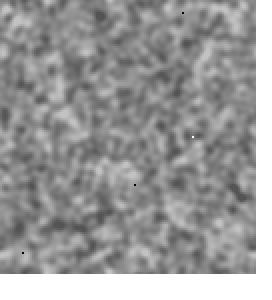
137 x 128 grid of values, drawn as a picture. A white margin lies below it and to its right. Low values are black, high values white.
Four lone cells stand out: one far higher and three far lower than their neighbours. Neither half mirrors the other. No overall slope runs across the table. The values follow a bell shape. No regular stripes run through it. The field is mottled with small blotches. There is no seam.
